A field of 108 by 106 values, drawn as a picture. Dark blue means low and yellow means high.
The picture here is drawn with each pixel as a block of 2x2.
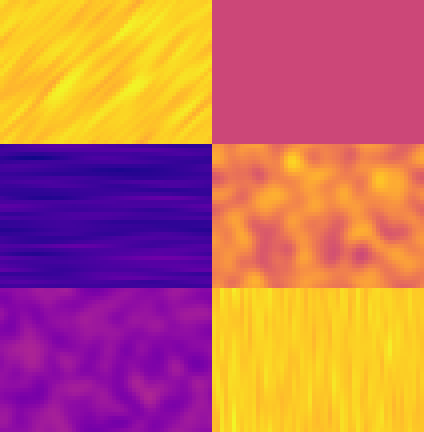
It is made of 3 by 2 panels. Panel 1,1: very high, slanting up to the right, faint in contrast. Panel 1,2: middling, flat. Panel 2,1: very low, streaked across, faint in contrast. Panel 2,2: high, blotchy. Panel 3,1: low, blotchy, faint in contrast. Panel 3,2: very high, streaked downward, faint in contrast.
